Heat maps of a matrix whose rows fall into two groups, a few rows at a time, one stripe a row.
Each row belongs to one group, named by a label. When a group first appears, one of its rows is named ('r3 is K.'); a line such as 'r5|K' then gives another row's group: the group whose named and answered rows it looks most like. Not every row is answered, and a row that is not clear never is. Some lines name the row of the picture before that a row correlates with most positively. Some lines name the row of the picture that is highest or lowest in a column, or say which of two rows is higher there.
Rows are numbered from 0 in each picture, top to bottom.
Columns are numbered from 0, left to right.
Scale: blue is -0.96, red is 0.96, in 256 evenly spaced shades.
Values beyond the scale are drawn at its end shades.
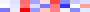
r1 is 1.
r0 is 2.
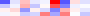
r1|2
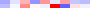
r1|2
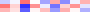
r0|1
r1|1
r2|1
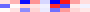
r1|2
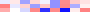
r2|1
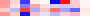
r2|2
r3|1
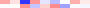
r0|1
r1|2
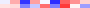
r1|1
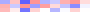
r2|1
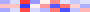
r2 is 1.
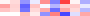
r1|1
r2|1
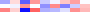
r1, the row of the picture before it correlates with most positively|3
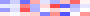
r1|2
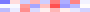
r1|2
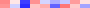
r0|1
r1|1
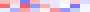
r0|1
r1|2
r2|2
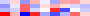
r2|2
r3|1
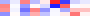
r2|1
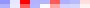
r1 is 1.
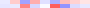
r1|2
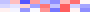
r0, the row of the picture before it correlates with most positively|0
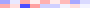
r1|1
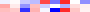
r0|1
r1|1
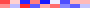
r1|2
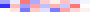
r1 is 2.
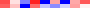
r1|1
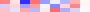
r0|1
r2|2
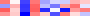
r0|1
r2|1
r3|1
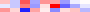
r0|2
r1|2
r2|1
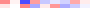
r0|1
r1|2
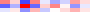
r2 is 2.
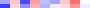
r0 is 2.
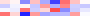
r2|2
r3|1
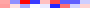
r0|2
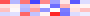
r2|1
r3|2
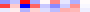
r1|1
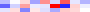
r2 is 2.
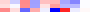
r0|2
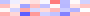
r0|2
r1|1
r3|1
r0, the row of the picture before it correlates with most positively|1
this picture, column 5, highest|0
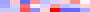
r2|2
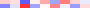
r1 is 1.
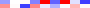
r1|1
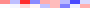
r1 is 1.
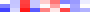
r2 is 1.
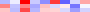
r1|2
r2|2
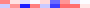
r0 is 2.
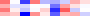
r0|1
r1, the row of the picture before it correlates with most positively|0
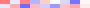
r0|2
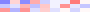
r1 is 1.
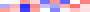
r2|1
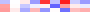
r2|1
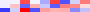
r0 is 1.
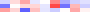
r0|2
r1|2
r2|1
